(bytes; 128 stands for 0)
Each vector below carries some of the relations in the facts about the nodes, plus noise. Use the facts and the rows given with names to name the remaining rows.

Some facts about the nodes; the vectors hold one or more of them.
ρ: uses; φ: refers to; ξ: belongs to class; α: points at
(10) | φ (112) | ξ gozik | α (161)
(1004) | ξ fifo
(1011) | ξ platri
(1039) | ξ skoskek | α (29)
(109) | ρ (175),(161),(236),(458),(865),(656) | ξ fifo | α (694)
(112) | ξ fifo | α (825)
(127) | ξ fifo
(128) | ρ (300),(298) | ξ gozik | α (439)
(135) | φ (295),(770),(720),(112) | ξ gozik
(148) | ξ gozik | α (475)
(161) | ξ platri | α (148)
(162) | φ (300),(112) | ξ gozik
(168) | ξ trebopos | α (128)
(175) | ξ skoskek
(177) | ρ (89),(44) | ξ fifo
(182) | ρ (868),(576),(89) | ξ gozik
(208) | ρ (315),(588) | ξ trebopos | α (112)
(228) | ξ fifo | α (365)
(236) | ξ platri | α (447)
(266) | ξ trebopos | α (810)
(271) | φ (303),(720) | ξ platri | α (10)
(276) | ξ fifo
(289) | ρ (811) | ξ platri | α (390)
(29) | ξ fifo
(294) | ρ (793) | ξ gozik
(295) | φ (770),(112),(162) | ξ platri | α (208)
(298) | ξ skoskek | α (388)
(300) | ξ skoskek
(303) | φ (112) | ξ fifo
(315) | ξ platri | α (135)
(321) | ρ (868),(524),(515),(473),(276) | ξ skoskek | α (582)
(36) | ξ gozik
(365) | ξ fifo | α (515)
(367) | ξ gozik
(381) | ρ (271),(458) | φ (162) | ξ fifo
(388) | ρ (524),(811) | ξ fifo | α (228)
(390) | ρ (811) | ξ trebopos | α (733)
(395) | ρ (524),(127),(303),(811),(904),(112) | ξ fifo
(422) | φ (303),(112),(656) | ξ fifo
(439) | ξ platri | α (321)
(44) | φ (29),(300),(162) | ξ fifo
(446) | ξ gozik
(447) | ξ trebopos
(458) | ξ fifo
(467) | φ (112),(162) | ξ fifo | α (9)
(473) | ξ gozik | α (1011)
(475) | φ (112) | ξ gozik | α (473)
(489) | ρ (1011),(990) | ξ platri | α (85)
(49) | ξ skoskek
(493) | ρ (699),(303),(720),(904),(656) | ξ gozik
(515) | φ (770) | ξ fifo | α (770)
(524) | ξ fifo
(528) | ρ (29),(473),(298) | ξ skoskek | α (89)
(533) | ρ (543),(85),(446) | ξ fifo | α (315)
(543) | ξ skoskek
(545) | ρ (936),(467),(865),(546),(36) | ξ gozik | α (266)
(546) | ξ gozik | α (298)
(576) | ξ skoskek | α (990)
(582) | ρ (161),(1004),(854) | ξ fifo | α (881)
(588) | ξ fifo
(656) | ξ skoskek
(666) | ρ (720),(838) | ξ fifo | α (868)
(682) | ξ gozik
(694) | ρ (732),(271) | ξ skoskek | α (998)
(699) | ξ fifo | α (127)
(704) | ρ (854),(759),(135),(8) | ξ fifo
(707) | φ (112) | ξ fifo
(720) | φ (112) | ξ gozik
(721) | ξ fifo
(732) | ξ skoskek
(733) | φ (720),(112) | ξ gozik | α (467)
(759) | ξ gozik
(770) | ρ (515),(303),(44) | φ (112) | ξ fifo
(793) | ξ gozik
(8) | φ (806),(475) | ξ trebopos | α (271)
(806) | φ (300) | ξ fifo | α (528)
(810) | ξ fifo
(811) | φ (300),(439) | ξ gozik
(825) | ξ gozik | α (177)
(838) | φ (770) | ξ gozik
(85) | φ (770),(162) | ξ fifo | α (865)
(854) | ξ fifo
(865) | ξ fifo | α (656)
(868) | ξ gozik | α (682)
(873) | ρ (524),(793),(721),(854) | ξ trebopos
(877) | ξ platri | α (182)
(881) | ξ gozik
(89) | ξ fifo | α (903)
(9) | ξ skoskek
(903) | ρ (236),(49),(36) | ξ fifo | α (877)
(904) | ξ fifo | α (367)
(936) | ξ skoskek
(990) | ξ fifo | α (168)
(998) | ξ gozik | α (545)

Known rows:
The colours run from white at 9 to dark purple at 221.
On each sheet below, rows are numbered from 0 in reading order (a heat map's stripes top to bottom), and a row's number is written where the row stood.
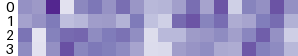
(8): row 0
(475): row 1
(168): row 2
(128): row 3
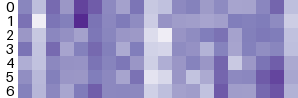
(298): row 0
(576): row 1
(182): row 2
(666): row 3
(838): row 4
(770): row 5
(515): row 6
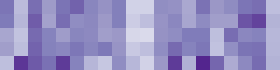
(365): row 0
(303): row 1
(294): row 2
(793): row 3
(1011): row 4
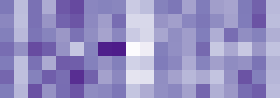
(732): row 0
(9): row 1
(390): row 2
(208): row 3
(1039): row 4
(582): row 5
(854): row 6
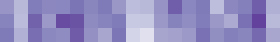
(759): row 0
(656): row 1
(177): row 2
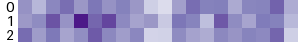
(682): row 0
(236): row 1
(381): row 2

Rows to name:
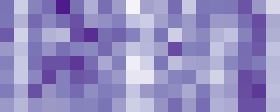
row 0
(990)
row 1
(127)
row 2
(85)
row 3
(36)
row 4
(321)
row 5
(881)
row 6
(467)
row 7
(135)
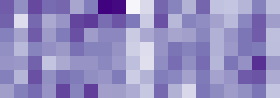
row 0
(588)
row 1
(543)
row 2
(44)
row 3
(367)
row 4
(10)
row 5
(112)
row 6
(295)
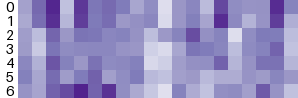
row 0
(271)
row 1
(161)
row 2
(546)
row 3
(545)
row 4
(447)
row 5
(806)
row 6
(439)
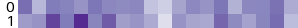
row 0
(266)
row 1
(877)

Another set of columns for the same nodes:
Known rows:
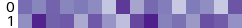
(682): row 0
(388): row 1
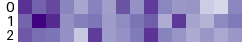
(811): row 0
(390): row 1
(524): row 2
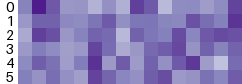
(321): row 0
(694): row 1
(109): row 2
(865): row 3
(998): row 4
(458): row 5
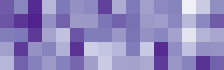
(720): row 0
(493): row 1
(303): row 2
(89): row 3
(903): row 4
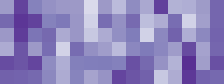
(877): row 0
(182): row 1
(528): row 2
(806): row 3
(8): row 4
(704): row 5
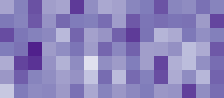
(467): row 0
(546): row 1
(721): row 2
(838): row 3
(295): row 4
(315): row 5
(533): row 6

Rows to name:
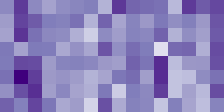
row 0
(582)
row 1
(208)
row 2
(489)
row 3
(9)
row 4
(236)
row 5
(289)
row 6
(271)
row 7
(162)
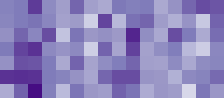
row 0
(381)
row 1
(1011)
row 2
(298)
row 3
(473)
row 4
(177)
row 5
(873)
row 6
(770)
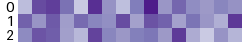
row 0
(515)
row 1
(36)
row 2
(112)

